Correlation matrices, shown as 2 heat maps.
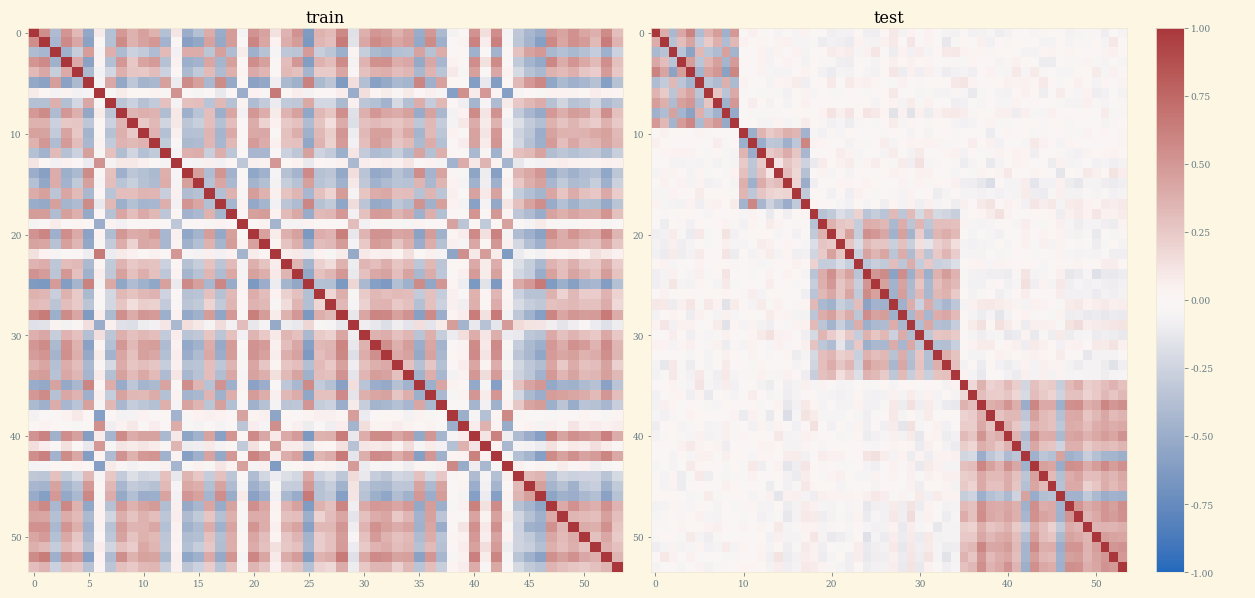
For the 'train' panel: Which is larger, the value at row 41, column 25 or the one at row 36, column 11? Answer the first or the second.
the second
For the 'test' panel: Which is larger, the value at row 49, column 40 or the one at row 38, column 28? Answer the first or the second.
the first
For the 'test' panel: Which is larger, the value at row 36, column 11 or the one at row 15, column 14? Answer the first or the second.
the second
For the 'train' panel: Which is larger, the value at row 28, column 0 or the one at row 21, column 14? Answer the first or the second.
the first
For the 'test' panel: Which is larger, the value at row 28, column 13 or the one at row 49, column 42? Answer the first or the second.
the first
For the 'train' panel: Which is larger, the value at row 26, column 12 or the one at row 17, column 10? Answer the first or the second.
the first
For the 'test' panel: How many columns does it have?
54
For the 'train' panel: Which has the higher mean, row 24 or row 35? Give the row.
24
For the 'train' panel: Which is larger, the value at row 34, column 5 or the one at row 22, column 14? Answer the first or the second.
the second
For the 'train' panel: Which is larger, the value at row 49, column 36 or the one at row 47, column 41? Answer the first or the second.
the first
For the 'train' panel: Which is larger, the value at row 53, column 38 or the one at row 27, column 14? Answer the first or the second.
the first
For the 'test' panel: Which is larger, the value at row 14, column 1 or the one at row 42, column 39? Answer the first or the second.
the first
